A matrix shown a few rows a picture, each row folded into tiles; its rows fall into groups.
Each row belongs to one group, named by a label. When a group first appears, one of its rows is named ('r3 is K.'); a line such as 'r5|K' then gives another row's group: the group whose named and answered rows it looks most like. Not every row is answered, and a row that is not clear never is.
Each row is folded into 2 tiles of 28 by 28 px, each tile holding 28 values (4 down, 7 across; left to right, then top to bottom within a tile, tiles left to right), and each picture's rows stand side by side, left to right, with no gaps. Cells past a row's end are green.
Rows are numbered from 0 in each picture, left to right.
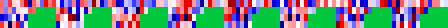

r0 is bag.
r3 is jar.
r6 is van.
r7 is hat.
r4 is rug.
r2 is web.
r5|jar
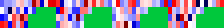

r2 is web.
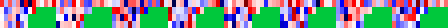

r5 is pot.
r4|bag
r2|hat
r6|jar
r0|bag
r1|jar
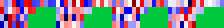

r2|bag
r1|jar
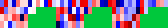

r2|web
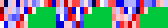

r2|web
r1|pot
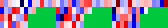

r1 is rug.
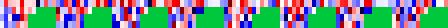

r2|pot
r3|rug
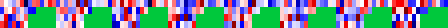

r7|rug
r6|hat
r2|pot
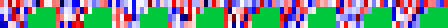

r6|hat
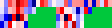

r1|hat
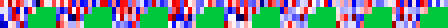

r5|hat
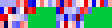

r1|hat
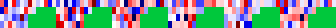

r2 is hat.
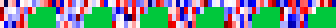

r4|van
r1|hat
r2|van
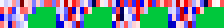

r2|jar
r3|pot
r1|pot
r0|bag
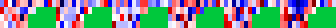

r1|web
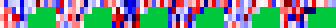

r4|hat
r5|rug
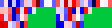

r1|pot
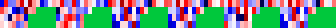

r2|pot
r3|pot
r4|van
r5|pot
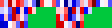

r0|pot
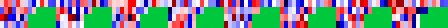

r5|web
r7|rug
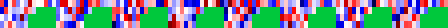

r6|pot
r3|van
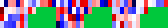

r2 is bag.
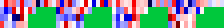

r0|van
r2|van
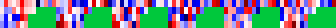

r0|van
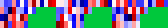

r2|van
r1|van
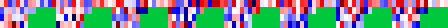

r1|jar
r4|bag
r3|bag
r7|rug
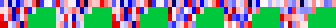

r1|bag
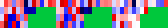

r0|rug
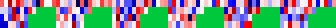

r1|bag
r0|pot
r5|hat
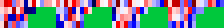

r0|rug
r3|rug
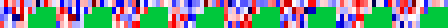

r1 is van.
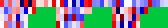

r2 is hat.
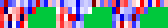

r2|hat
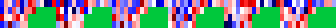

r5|web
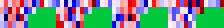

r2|jar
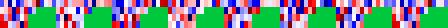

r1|hat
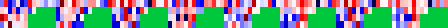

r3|jar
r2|pot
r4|hat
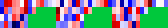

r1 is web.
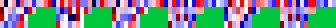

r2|web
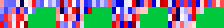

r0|web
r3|jar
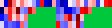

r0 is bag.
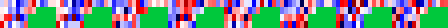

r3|jar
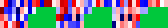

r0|bag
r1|rug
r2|jar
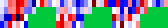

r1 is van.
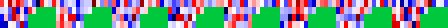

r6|hat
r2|hat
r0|pot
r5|jar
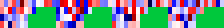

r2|van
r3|hat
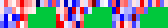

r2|hat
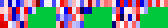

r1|rug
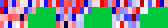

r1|bag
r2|hat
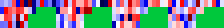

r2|jar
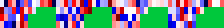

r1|bag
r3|pot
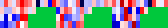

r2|pot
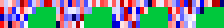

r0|bag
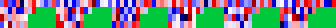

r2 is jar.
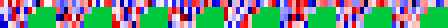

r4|web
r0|pot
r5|jar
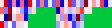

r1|hat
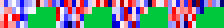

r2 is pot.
